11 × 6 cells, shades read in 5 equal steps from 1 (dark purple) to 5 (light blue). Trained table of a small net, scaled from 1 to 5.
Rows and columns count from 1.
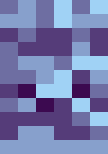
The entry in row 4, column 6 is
2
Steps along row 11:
same same same same same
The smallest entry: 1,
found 3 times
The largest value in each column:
4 4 5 5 5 5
